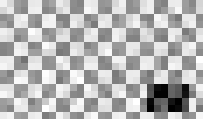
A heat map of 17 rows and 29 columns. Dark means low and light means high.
An odd patch, lower than its surroundings, sits in the bottom right. Overall the values sit about 70% of the way up the scale. The halves do not mirror each other. The field is checkered.
